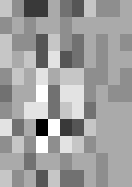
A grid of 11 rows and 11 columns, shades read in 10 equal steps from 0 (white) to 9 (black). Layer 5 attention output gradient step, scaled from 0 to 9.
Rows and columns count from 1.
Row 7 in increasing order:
1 1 1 2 3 3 3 3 4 5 5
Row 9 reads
4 2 4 0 4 1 2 4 3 3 3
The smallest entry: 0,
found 3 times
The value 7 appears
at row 1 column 3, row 1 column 4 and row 8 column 6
